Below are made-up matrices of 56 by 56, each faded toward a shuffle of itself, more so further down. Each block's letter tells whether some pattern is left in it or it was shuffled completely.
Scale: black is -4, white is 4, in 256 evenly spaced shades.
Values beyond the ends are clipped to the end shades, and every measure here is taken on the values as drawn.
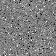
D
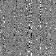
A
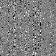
A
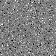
D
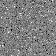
D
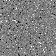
D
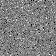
D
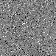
D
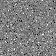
D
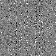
A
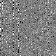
A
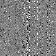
A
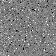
D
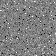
D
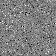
D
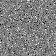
D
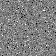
D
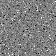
D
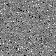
D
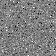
D
